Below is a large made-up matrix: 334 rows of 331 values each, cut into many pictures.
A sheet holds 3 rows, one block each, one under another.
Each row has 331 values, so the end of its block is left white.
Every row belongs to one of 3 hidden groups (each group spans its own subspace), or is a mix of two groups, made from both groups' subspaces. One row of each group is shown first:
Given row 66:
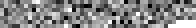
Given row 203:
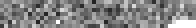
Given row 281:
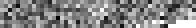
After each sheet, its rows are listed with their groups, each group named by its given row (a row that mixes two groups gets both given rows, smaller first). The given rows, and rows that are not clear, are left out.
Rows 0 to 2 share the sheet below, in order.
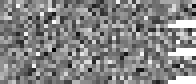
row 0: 281
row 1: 203 and 281
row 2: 66
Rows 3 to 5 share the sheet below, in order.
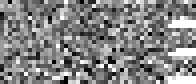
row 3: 203
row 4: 66 and 281
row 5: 66
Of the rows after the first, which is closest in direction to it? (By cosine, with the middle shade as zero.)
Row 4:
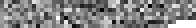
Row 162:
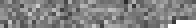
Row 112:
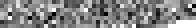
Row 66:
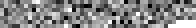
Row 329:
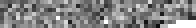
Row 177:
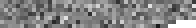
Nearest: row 66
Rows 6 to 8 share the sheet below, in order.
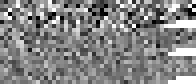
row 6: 281
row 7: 203
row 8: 203
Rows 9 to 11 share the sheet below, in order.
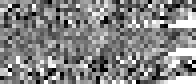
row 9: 281
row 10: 281
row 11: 281
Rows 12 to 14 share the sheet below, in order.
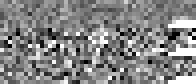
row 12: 203
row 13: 281
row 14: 66
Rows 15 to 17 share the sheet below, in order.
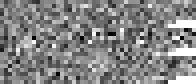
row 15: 66
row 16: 66
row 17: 281
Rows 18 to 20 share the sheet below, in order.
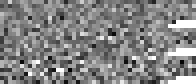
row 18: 203
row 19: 66
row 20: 203
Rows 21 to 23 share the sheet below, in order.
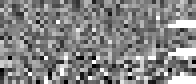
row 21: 203
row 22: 203
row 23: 203
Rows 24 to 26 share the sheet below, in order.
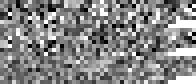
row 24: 281
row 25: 281
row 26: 66 and 281
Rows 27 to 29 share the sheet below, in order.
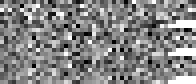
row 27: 203
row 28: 66
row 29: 66
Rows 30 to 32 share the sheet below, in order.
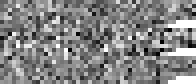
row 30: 281
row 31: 281
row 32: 203 and 281
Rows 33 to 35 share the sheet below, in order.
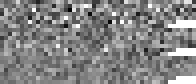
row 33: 66
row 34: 281
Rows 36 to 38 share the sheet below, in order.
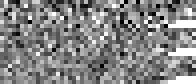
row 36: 66 and 281
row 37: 203 and 281
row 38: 281
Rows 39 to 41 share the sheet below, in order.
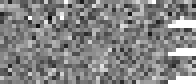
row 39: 203
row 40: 66
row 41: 281
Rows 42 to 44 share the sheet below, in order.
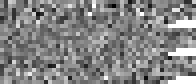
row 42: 66
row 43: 281
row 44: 281
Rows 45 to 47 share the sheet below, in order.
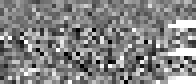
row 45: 66
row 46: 203
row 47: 66
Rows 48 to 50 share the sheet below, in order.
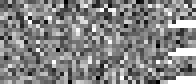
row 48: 66 and 203
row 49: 203
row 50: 66 and 281
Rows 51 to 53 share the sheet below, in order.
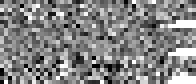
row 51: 203
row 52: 66
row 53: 203
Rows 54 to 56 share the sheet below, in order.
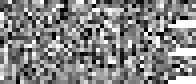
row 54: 203
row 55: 281
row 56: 66
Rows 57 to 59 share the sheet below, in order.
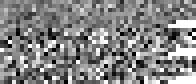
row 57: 66
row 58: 281
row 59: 281
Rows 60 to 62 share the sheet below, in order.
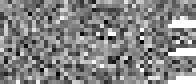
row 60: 203
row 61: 66
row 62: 66 and 281
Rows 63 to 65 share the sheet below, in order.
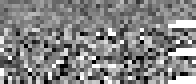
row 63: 66
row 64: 66
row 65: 203
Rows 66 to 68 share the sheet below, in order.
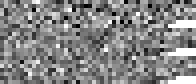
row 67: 281
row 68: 203
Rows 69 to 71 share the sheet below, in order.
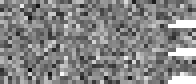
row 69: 203
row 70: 281
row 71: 203
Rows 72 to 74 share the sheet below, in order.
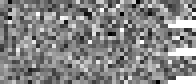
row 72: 66 and 281
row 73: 66
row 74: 66
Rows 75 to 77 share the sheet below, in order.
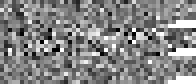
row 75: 203
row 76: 203 and 281
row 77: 66
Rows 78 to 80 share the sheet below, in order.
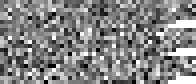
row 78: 281
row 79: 203 and 281
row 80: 281
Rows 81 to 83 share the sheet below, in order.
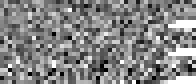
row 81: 66
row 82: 66 and 281
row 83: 281
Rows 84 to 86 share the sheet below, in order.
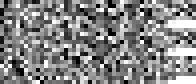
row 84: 66
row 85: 66
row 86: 203
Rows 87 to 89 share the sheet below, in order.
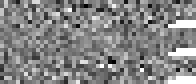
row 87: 66
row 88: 203
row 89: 66
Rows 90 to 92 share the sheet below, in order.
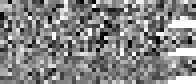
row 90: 203
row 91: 281
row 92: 281
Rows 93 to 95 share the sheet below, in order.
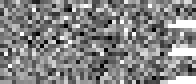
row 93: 66
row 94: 203
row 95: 281
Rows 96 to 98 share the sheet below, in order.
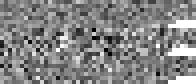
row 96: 66 and 203
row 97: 203
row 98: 203
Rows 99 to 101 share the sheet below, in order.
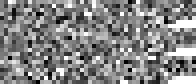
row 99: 66
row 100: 66
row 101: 203
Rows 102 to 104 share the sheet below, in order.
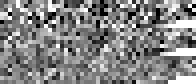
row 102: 281
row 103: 281
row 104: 281
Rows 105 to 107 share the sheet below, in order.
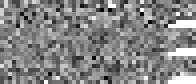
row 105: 66
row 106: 281
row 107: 203 and 281
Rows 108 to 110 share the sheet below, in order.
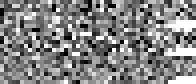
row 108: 66 and 281
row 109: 66
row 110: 66
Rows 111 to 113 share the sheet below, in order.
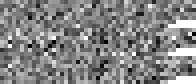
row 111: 66 and 203
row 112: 281
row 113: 281
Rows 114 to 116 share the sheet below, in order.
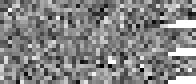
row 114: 281
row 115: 281
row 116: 66
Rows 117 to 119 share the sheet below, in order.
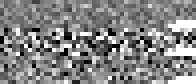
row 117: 66
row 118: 66
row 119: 66
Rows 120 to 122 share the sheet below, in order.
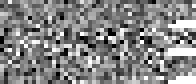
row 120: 203
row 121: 66
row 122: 281
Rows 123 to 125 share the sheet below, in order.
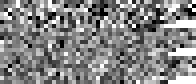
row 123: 281
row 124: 203
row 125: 281
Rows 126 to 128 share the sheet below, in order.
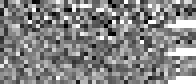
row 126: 66
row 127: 66
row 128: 66 and 203
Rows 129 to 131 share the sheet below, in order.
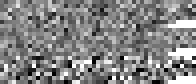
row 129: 281
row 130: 66 and 203
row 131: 66
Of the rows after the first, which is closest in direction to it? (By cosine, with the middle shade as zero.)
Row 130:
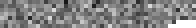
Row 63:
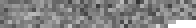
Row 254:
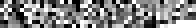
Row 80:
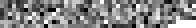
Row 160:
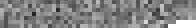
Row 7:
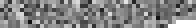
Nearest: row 254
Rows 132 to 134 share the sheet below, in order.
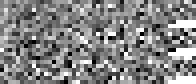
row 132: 66
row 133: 66
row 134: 66
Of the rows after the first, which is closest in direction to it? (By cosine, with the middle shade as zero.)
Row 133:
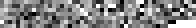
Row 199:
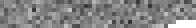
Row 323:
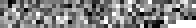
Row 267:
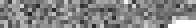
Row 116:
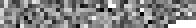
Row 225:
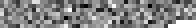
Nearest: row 116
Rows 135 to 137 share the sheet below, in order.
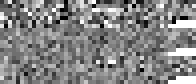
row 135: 203
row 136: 281
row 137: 66
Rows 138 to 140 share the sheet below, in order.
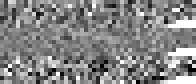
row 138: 66
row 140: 281
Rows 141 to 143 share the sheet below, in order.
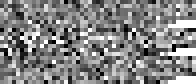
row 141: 203
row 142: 203
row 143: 281
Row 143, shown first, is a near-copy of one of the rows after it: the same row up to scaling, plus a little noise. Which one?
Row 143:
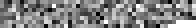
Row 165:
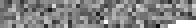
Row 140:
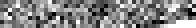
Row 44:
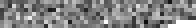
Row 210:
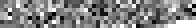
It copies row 165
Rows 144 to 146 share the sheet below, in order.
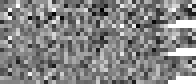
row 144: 281
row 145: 281
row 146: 281
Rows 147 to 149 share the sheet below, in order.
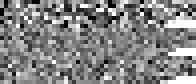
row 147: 66
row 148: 203
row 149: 66 and 281
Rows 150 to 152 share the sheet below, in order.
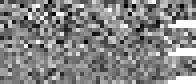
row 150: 203
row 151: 66 and 203
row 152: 281
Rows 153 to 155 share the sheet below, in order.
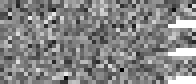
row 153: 281
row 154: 281
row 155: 66
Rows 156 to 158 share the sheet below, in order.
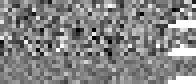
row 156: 66 and 281
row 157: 203
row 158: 66
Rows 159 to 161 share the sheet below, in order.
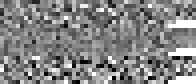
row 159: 66
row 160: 66 and 281
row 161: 66
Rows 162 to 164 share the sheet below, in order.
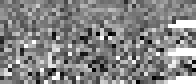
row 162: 203
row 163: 66 and 281
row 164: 281
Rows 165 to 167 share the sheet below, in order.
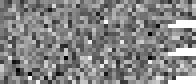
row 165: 281
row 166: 66 and 281
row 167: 203 and 281
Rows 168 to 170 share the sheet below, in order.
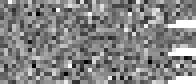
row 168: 66 and 281
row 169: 203
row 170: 66
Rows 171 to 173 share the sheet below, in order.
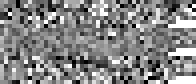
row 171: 281
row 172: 66
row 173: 66
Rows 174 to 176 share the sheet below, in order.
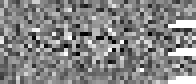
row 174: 66
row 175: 66
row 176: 66
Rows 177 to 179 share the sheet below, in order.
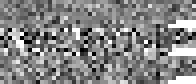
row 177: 66 and 281
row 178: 203
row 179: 203 and 281
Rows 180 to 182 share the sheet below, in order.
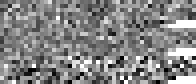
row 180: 281
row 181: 66
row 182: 66
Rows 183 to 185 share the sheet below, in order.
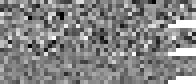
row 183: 203
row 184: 281
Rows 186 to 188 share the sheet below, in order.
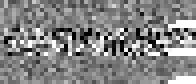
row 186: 66
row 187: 66 and 281
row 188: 203
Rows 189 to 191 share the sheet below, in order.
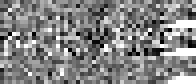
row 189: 281
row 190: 281
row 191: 203
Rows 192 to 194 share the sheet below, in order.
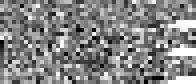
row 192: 203
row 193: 203
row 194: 66 and 281
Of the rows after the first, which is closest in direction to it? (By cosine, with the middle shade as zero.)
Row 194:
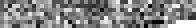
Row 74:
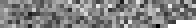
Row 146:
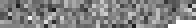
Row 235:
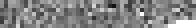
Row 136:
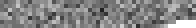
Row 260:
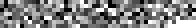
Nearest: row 136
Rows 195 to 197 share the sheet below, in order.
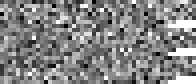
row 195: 66 and 203
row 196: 66
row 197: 281
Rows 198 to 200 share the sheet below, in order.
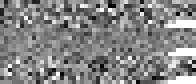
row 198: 66
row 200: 281
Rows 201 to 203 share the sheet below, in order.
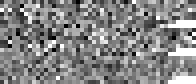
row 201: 203
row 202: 281
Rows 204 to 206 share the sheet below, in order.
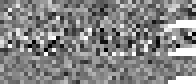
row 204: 281
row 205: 281
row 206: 66
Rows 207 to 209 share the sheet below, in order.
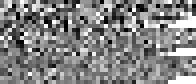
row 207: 281
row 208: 203
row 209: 281
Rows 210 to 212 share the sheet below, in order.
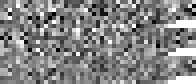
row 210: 281
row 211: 203
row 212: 281
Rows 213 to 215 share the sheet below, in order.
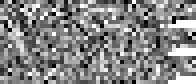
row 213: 203
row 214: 203 and 281
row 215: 281
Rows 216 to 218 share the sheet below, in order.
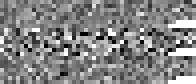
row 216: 66
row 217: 66
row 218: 66 and 203
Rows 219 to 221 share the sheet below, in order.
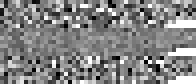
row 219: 66
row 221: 281
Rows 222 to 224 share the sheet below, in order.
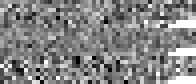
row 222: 281
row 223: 281
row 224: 203
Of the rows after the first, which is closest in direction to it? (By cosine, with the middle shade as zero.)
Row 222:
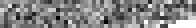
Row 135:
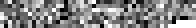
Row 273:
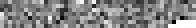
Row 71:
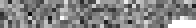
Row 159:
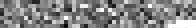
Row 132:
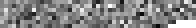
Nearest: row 132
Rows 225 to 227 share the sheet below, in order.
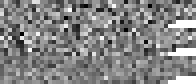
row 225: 66
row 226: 203
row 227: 281
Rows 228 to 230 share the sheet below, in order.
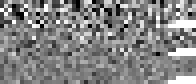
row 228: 203
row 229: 66
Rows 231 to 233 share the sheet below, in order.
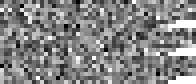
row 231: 203
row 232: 281
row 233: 203
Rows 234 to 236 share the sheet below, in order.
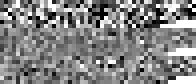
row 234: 281
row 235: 66
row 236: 66
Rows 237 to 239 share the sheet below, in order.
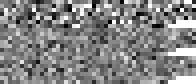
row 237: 66
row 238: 281
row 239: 203
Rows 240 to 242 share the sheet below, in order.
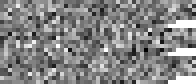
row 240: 281
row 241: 281
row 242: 281
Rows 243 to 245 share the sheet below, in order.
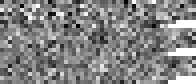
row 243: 203
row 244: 281
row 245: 281
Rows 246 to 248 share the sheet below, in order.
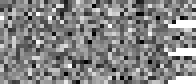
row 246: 66 and 203
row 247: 66
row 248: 66
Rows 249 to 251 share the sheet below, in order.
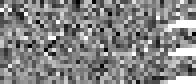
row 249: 203
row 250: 281
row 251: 281
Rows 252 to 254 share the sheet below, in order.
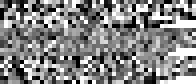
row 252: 281
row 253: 281
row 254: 203
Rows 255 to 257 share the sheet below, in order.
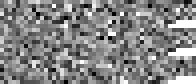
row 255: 66
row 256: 66
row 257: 66 and 203
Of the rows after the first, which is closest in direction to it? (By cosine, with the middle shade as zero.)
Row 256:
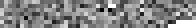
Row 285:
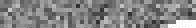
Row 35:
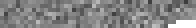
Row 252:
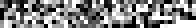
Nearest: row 35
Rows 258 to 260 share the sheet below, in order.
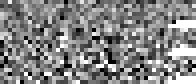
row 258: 203
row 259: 203
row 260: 66 and 203
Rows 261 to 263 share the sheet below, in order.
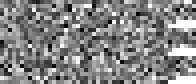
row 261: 66
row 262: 203
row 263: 203 and 281
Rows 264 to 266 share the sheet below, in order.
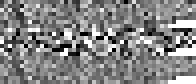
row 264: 203
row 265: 66
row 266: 203
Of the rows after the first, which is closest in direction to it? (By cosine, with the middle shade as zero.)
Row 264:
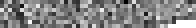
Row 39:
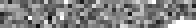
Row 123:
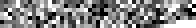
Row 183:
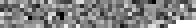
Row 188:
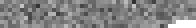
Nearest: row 123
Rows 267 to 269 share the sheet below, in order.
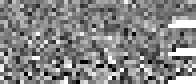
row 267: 203
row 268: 203
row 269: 66
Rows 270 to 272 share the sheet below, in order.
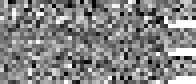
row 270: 66
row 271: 66
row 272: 66
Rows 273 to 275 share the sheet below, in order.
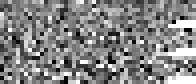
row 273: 203
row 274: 66 and 203
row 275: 66
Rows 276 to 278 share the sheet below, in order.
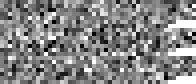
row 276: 281
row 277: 281
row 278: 66
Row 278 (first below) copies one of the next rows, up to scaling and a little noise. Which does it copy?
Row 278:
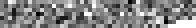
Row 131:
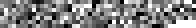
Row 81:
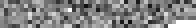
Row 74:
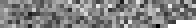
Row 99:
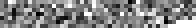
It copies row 99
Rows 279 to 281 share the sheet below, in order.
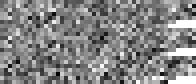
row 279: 281
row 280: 281
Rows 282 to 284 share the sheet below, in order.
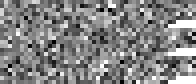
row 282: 66
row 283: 281
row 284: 281
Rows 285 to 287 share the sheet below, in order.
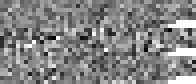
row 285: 281
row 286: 66 and 281
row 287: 281
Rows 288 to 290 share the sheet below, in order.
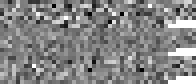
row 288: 66
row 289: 281
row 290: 66
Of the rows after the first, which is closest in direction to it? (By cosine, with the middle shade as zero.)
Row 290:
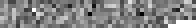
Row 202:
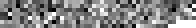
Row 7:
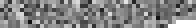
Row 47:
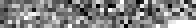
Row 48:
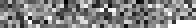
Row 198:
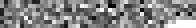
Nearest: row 48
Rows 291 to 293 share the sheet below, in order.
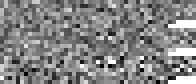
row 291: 66
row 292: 66
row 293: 66
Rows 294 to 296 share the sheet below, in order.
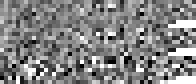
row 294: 66
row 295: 66
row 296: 66 and 203
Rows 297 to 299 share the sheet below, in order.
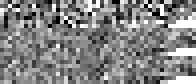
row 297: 281
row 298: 281
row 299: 281
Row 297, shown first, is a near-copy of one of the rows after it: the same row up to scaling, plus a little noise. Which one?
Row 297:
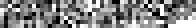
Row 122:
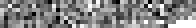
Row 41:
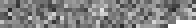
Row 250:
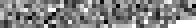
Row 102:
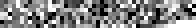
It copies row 122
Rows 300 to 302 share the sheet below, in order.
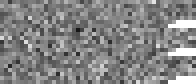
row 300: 203
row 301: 203
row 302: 281
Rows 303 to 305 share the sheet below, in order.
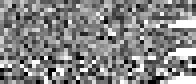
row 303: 281
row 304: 66
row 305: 203
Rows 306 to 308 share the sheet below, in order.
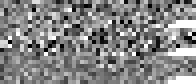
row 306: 66
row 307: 281
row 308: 66
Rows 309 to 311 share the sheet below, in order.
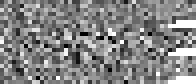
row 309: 203
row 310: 66
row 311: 203
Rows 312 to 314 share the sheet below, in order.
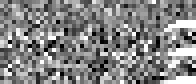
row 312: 203
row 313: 281
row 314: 281
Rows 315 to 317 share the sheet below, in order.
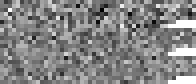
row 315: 281
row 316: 66 and 203
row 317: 203
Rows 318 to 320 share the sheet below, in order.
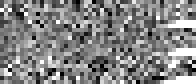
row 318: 203
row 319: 66
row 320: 281
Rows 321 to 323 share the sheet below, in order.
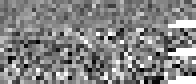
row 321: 66
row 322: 66
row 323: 66 and 281
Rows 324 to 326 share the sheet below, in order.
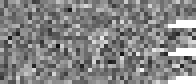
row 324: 66
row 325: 281
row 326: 66
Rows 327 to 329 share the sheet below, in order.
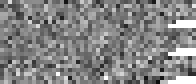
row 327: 203
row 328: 281
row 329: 281
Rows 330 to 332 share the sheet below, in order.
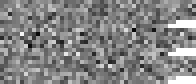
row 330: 281
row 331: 203
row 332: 66
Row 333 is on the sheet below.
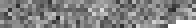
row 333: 281
